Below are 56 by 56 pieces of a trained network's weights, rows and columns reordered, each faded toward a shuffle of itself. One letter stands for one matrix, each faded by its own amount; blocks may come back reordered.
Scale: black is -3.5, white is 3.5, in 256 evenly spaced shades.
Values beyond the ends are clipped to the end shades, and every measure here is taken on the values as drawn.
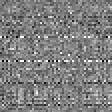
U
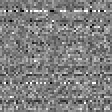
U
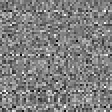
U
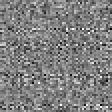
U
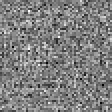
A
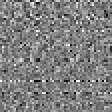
U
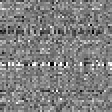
U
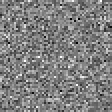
A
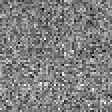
A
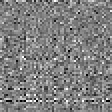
U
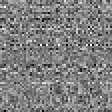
U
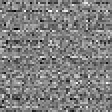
U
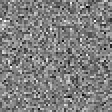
A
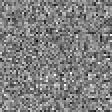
A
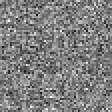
A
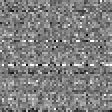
U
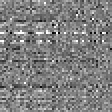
U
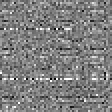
U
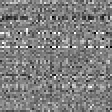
U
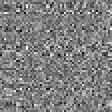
U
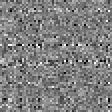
U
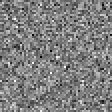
A
